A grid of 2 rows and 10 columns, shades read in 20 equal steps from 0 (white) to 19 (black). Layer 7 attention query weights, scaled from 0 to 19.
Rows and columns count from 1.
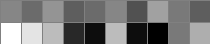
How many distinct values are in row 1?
7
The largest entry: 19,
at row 2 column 8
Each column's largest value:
9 11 8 16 18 9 18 19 10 12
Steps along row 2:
up up up up down up up down down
